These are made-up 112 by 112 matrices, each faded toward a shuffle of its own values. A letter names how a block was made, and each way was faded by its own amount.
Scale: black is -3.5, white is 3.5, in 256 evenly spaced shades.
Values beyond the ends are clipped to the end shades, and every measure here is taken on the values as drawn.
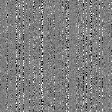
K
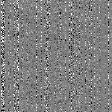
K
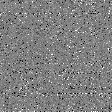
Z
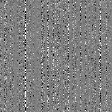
K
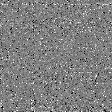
Z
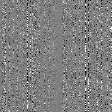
K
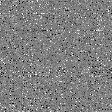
Z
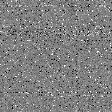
Z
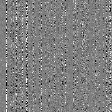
K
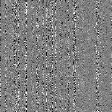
K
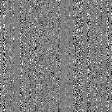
K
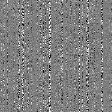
K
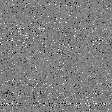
Z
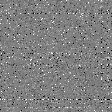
Z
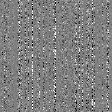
K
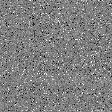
Z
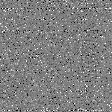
Z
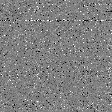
Z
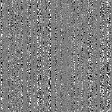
K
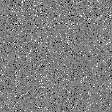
Z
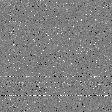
Z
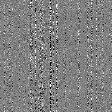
K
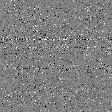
Z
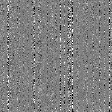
K
